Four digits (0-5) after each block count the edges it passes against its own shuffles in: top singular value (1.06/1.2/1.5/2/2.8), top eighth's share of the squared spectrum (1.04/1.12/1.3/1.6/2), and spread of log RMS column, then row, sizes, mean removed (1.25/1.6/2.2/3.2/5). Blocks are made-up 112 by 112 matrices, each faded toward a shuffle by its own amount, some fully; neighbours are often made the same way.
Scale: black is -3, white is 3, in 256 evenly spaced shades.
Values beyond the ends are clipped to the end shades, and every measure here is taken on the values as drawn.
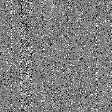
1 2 3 0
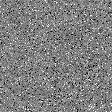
0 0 1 0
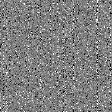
2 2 3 0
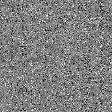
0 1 2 0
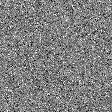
0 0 0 0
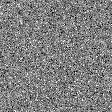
0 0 0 0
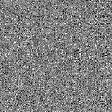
4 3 2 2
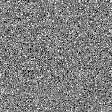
3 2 1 1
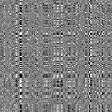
5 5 4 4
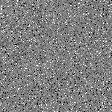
3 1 1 0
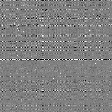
5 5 2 4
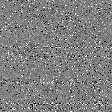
4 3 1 2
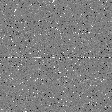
3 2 0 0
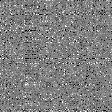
4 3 1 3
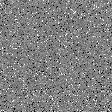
3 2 0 1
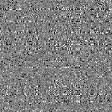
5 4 2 3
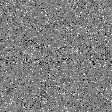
3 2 0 1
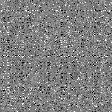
4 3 2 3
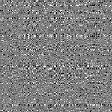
5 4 3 4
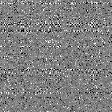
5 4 2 3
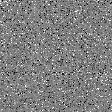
3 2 0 1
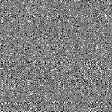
4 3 2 3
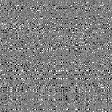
5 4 3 4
